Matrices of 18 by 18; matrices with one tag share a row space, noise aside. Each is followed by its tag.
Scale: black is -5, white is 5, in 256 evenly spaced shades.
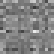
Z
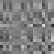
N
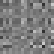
N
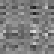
Z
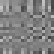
N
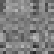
Z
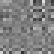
N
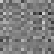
N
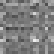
Z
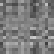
Z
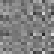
N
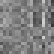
N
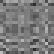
Z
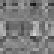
Z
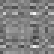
Z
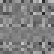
N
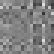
N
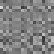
N
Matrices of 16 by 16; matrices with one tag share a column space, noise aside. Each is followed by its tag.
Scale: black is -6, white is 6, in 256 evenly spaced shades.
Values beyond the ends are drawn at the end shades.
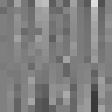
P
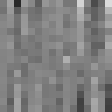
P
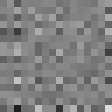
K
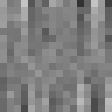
P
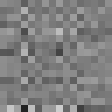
K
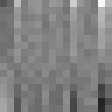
P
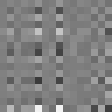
K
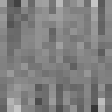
P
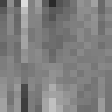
P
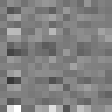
K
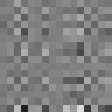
K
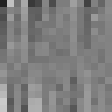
P
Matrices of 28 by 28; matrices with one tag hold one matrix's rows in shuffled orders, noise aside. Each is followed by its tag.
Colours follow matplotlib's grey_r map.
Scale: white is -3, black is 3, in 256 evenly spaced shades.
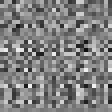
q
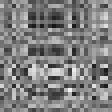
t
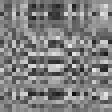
t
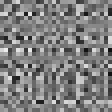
q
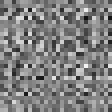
q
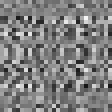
q
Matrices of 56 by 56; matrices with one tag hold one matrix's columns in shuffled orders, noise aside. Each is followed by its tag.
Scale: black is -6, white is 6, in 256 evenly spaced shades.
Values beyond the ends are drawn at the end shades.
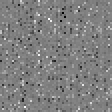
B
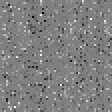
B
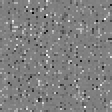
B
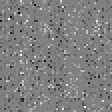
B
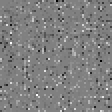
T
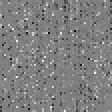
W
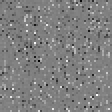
T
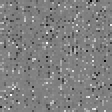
T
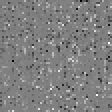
T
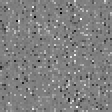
B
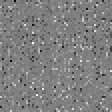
T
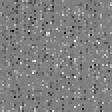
W
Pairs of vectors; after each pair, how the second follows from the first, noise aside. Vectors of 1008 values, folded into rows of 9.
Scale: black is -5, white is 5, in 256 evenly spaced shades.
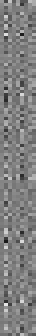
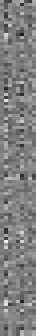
sign-scrambled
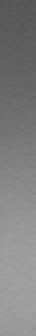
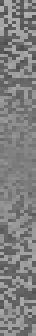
sign-scrambled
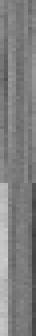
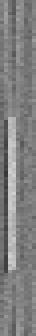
wrapped around
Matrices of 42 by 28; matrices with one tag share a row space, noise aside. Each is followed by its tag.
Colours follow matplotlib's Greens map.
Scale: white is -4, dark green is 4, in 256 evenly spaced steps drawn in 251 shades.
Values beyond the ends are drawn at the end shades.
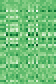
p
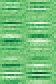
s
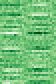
s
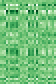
p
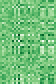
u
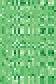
u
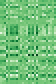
p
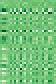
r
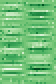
s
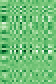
r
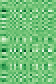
r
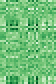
p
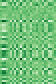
r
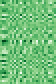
r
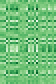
p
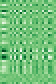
r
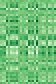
p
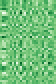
r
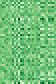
u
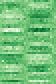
s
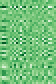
r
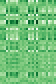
p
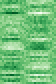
s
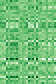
p
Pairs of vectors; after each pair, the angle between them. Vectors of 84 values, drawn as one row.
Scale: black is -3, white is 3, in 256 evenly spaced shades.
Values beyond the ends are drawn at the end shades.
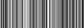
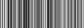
nearly opposite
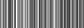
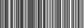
orthogonal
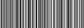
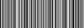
nearly opposite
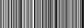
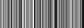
nearly parallel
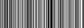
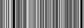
partly opposed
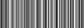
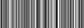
nearly parallel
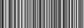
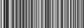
nearly opposite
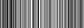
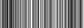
nearly parallel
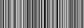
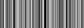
partly aligned
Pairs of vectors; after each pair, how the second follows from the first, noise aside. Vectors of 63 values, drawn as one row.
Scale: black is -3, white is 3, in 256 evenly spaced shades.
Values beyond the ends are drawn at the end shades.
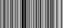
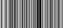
reversed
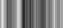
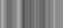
shrunk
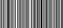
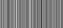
shrunk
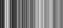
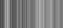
shrunk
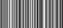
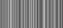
shrunk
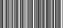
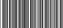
reversed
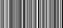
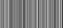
shrunk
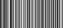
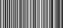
reversed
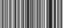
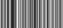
reversed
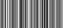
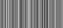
shrunk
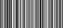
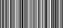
reversed
